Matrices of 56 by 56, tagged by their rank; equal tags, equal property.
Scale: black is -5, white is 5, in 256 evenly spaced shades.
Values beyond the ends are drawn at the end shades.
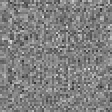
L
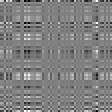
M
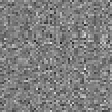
L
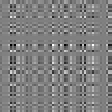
M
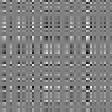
M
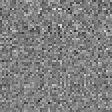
L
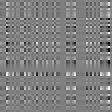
M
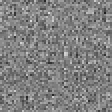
L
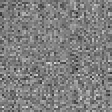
L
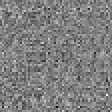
L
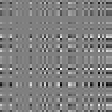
M
